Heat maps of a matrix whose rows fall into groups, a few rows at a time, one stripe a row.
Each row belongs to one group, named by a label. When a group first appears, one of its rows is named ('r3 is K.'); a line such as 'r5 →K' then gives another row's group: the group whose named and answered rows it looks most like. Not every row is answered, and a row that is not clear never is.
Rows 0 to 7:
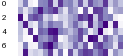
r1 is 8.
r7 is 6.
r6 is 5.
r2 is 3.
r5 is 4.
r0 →6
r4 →8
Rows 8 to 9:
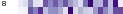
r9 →8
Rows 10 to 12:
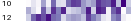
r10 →6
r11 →4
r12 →3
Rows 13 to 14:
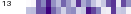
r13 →8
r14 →3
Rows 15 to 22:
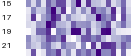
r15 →8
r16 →5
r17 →6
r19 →8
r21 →5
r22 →6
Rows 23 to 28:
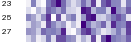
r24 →4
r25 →3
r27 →4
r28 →5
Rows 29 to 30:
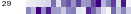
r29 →6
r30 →3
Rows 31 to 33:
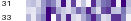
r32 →8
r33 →3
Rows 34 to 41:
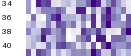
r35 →8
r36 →5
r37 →5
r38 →4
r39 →4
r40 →5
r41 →3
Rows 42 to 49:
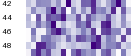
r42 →3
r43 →5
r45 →8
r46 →5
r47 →6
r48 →3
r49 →8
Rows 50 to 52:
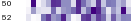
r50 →6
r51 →6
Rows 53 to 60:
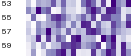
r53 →4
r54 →3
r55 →5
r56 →4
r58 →8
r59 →6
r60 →5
